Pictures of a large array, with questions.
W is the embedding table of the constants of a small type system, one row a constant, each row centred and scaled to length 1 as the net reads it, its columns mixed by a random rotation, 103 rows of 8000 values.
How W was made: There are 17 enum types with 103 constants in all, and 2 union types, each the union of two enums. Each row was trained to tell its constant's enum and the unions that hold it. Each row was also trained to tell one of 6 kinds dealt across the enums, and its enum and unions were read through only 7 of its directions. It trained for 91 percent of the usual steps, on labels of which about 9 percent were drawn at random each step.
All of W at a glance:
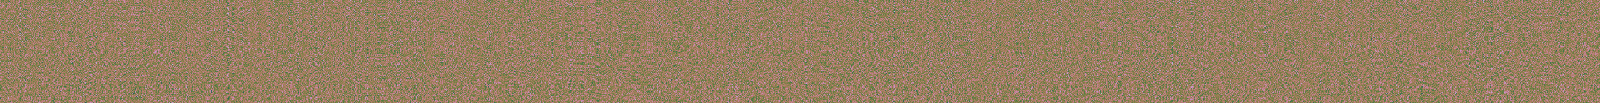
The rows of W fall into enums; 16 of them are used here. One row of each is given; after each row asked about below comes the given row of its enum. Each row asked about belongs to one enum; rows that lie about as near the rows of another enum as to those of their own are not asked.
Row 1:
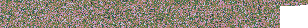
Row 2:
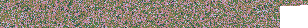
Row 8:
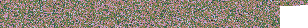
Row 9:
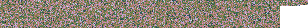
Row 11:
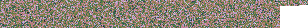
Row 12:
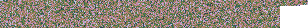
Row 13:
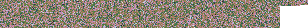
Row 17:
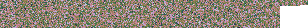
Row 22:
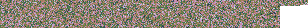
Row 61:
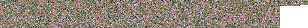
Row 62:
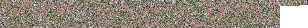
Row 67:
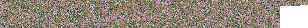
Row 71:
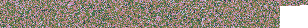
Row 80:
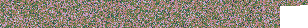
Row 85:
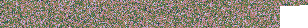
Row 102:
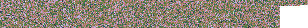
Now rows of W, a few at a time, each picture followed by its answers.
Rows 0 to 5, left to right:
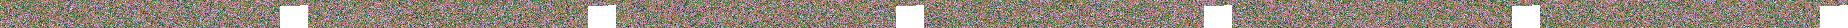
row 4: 17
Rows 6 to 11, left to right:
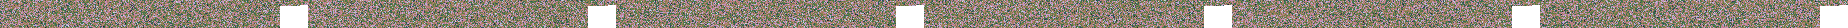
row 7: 13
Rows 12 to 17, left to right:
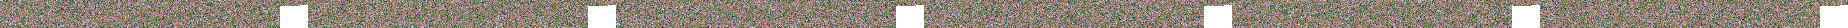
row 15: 22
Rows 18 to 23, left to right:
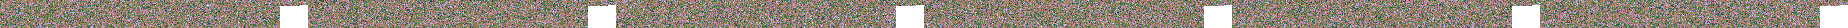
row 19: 61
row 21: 8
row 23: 2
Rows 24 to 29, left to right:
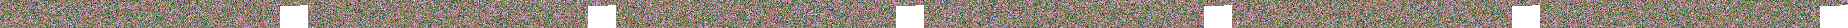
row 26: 62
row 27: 22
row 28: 12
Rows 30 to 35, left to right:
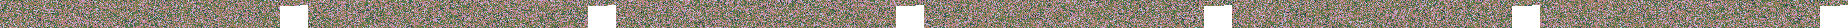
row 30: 8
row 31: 11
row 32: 62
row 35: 13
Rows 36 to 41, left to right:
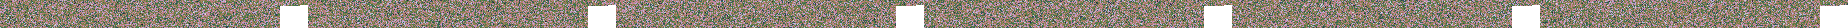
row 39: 80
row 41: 85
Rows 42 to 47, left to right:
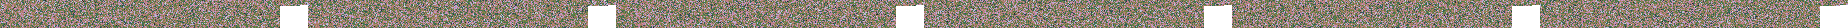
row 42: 67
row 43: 12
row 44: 67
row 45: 17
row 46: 85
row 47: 8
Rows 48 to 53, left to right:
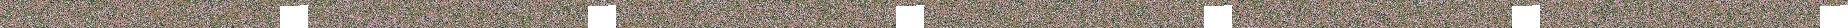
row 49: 12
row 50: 17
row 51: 2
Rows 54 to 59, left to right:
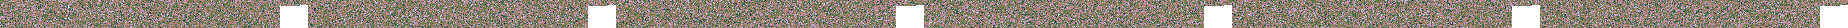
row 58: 62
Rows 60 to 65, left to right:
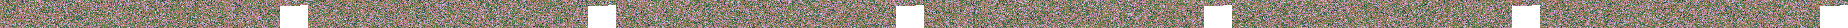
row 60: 67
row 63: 85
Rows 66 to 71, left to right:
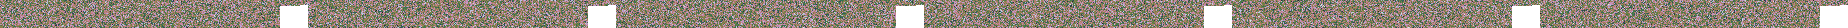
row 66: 22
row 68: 13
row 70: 22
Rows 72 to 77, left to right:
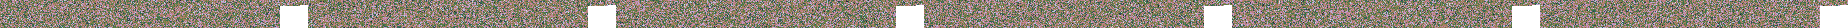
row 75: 13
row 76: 17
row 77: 102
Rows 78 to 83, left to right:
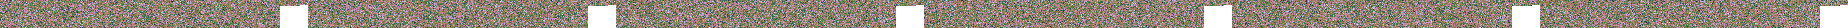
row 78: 22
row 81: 85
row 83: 61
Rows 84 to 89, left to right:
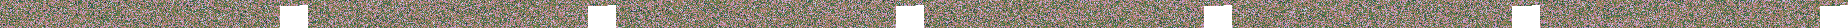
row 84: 71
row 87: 11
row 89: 67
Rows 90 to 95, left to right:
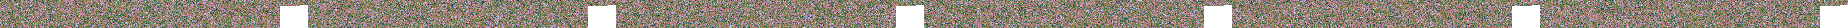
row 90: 85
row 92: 13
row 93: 67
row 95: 12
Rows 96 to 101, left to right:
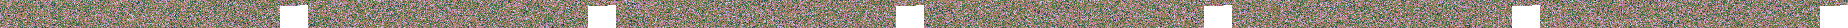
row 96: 102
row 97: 11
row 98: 62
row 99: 11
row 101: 12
